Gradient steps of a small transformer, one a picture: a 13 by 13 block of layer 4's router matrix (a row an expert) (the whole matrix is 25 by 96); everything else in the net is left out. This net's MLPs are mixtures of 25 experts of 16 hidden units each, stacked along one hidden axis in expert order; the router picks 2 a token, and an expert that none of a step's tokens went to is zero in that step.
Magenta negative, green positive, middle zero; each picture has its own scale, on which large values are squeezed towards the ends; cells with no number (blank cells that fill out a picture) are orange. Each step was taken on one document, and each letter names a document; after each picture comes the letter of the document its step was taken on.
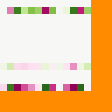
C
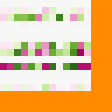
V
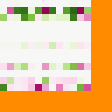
C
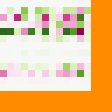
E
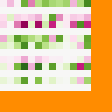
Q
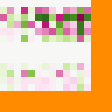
E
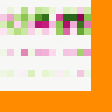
E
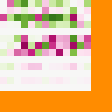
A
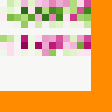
A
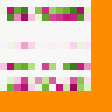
C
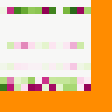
C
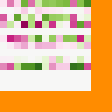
Q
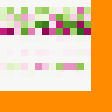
E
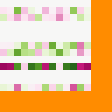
V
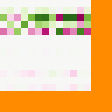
E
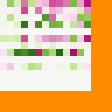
A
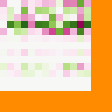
E
